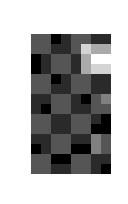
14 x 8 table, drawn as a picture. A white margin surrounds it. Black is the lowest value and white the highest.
Overall the values sit about 30% of the way up the scale. In the top right lies a patch that is higher than the rest. The ninth with the highest average is the top right.
